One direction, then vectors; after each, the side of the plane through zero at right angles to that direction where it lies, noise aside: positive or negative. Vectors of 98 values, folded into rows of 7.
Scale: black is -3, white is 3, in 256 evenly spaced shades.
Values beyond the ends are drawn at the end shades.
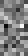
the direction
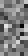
negative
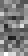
positive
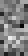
negative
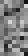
positive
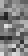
negative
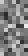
negative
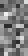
positive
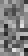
positive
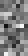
positive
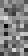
positive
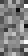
positive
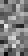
negative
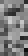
positive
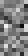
negative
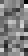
positive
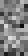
negative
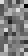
negative
